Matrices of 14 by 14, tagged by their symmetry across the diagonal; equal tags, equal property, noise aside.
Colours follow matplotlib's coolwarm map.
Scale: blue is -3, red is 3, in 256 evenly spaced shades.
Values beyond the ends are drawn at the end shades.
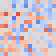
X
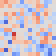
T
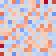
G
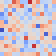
X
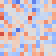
X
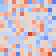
T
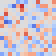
X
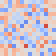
G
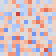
T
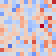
T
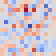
T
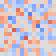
X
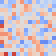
T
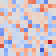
X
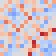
G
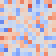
X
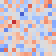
X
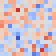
T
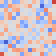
G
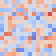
T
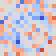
G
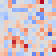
T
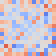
G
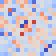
G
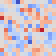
X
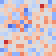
G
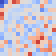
G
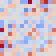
G
